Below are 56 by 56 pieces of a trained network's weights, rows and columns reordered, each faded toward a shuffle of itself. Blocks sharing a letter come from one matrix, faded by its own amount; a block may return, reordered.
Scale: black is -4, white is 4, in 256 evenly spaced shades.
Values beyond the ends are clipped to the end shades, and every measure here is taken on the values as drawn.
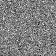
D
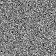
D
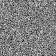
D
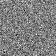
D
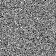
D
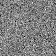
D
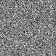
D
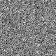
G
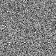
G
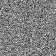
D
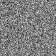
D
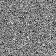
G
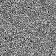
D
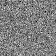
D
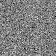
G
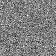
G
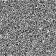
G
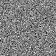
G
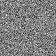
G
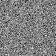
D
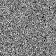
D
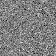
D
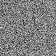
D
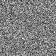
G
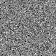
D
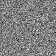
D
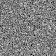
D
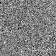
D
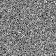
G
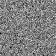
D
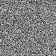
D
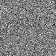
G
